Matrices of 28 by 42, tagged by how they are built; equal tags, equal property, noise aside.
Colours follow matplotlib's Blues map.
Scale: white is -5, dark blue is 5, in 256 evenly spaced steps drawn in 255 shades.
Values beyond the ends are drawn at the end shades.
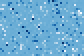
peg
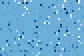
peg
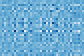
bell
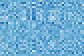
bell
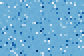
peg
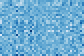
bell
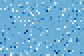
peg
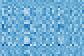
bell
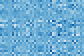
bell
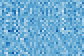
bell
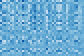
bell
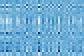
bell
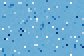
peg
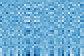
bell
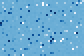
peg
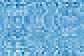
bell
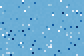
peg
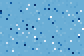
peg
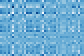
bell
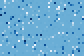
peg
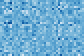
bell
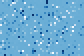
peg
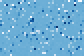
peg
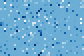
peg
